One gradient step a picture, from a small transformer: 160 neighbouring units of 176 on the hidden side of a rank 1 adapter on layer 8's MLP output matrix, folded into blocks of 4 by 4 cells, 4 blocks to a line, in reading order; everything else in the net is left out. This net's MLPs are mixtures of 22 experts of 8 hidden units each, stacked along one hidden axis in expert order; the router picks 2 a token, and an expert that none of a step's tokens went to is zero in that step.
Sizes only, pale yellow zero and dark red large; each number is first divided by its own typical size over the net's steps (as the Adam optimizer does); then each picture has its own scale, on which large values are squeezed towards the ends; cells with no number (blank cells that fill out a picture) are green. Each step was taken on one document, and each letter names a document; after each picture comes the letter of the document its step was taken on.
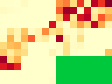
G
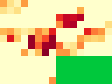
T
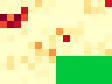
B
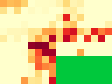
T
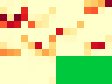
B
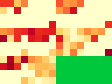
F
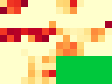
F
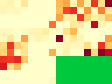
G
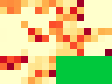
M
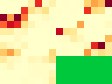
B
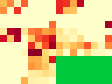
F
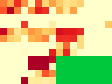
F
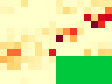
G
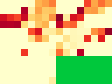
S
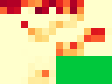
F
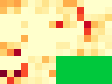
M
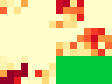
M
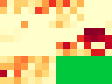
M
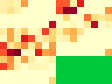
G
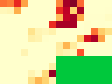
T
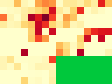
S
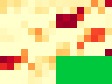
T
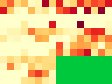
F
